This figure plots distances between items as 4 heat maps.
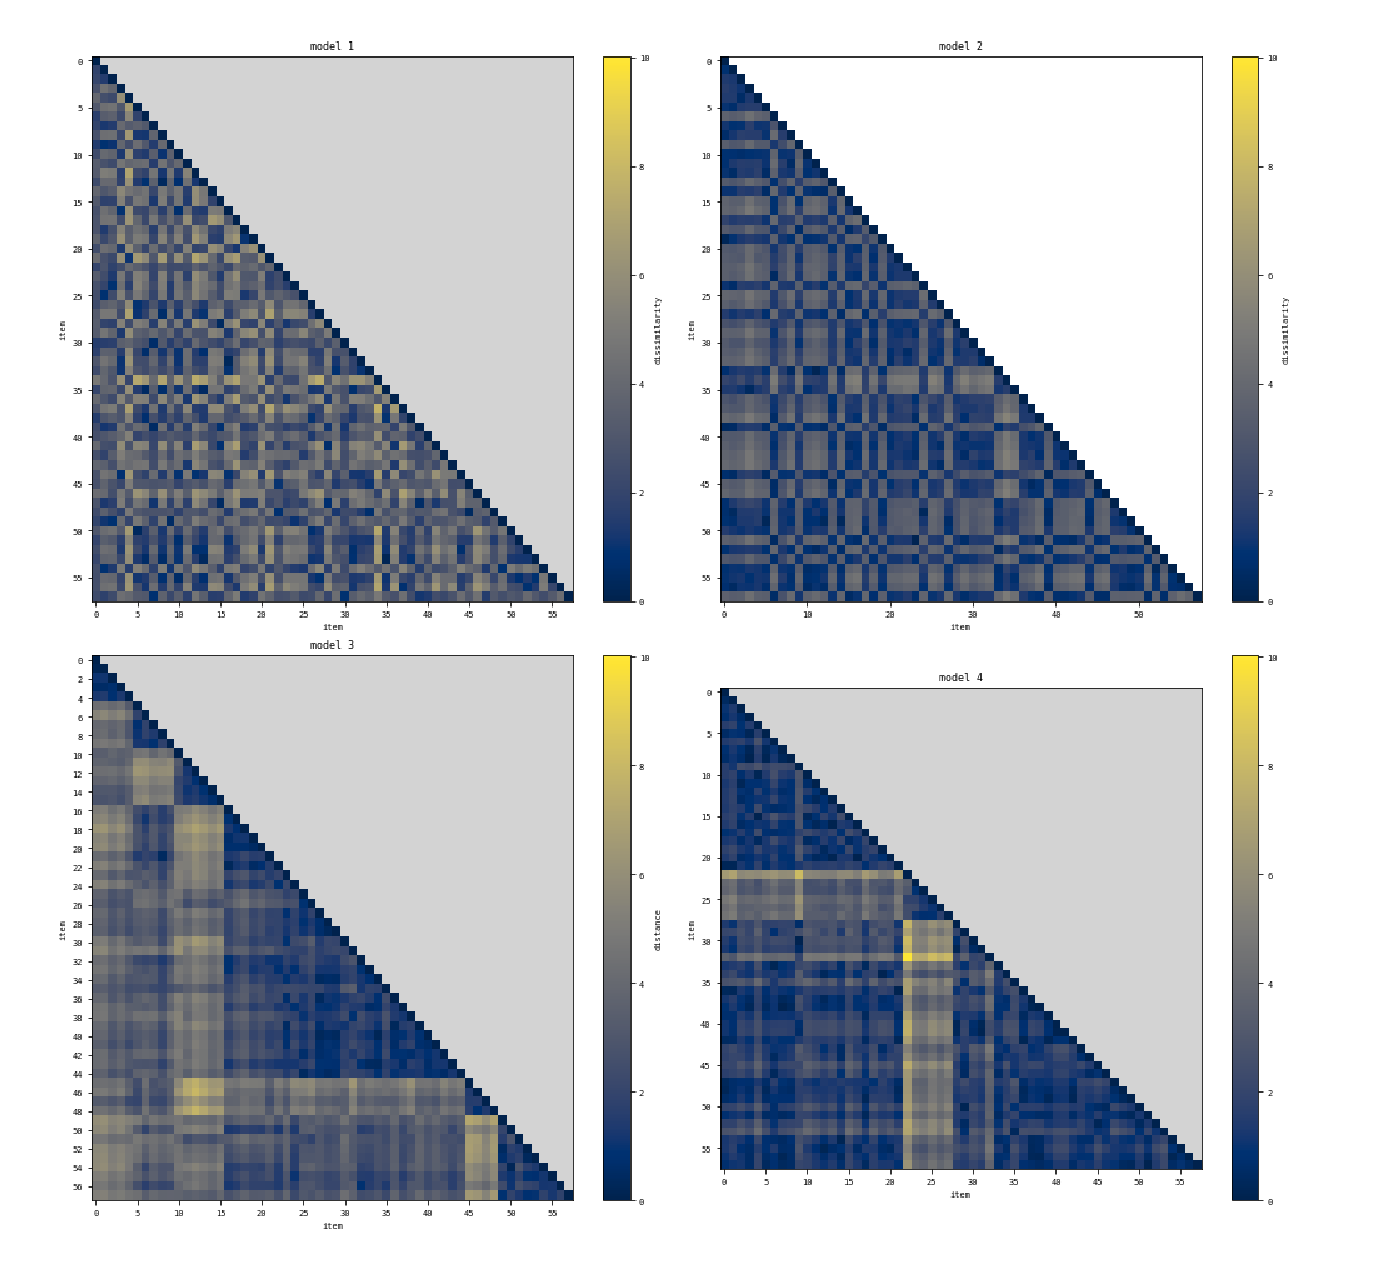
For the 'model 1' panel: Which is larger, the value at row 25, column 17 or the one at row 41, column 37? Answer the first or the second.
the second
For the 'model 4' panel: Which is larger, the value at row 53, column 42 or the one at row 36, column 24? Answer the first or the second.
the second
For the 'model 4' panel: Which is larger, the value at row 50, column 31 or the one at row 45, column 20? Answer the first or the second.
the second
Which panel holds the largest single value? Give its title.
model 4
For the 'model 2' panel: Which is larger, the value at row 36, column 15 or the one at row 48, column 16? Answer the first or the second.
the second
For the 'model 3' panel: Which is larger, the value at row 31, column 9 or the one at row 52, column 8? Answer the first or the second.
the first
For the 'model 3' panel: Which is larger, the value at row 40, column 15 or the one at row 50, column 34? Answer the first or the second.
the first
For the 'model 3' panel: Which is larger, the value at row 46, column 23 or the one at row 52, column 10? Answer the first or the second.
the second
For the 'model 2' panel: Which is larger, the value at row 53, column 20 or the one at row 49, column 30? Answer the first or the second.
the second
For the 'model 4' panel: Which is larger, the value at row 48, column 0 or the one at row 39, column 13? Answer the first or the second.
the second
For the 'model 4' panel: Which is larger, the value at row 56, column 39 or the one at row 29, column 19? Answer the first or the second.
the second
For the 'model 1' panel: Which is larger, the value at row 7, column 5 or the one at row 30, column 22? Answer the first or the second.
the first
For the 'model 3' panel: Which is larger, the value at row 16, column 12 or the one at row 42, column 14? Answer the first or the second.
the first
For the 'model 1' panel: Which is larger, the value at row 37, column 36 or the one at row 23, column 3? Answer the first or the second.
the first
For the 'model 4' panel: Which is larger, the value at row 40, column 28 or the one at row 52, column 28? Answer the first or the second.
the second
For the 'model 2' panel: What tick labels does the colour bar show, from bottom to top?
0, 2, 4, 6, 8, 10
